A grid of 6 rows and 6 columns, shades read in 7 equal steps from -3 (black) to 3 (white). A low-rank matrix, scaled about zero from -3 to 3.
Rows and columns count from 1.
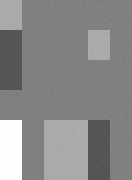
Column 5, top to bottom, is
0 1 0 0 -1 -1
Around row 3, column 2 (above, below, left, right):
0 0 -1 0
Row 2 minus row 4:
-1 0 0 0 1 0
